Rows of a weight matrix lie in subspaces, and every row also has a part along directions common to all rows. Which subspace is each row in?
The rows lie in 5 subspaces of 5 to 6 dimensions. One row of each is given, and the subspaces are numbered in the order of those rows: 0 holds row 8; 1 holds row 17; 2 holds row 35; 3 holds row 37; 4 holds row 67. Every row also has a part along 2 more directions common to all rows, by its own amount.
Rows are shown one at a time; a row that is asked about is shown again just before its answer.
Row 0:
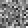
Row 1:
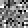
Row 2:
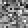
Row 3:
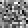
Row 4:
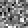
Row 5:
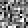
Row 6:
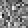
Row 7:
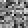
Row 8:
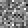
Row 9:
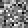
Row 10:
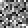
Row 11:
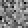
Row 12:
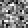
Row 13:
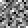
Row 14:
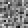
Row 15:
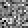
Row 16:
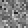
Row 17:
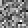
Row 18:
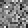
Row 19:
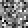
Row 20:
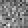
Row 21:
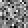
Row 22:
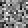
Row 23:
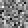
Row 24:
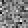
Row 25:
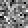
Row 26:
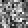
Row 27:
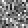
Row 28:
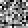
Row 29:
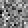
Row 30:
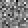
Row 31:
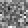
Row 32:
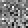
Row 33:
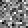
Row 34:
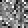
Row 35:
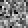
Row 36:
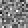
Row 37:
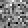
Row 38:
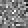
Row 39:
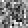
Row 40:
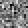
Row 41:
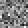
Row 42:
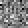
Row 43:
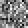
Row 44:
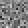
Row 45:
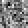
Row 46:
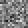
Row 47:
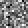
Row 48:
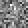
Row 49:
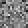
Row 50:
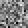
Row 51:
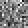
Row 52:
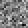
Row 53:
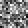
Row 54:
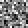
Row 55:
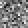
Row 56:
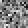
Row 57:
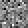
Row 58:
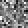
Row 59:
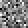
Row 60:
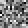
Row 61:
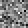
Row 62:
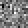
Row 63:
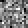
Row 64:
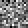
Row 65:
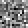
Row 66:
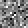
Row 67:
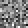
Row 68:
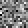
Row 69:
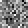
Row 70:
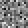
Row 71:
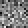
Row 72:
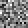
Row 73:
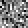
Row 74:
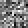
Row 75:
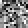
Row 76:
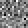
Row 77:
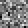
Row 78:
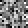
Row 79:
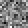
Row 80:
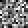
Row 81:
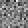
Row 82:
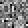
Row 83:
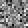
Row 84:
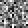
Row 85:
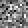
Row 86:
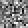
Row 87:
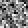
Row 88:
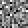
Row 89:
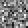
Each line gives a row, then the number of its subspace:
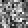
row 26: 0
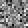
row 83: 4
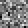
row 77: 3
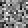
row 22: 1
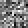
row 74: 0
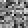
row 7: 0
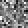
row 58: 0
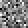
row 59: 4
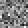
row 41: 3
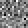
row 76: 4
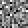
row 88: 1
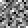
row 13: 1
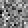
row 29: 3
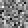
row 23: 3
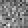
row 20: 3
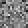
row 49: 1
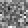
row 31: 4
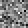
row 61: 3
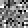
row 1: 3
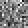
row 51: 3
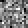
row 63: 0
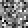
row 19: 0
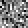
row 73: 1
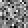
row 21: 4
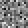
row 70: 4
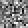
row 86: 2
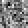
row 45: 0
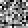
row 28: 2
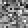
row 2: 3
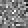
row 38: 0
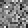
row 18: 1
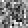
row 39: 0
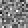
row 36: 1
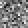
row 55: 3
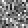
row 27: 1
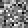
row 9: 3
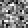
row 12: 2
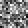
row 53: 2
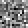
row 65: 3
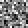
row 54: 2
